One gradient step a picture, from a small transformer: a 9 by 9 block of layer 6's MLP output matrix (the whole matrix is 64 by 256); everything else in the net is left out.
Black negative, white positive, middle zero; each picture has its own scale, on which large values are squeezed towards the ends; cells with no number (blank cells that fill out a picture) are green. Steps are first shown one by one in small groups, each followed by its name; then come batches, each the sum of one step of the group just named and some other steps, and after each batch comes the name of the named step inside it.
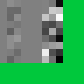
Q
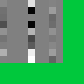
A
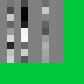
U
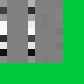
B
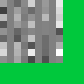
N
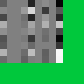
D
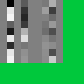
U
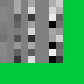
A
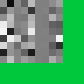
B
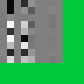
A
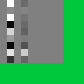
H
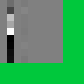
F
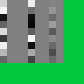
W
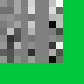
F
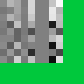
H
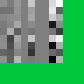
F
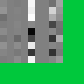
W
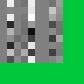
H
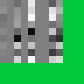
W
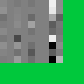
W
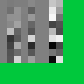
F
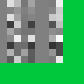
H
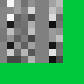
H
